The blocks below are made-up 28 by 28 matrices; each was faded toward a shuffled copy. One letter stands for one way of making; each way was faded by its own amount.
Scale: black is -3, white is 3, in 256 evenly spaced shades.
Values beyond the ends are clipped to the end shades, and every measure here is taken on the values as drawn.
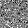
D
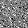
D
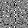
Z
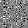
Z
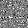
D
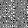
Z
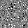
Z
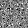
D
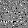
D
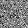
D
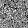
D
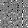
Z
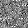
D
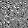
Z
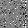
Z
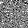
D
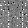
Z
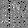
Z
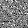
D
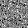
D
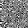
Z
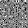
Z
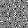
Z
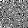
Z
